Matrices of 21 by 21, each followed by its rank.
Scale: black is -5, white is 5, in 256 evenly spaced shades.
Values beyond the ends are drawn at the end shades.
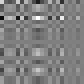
one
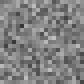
full rank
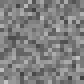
full rank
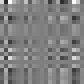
one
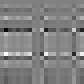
one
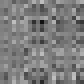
two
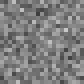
full rank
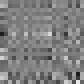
two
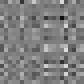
two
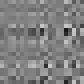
two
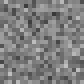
full rank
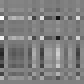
one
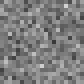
full rank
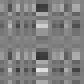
one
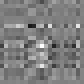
two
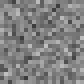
full rank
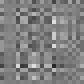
two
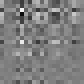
two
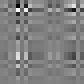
one
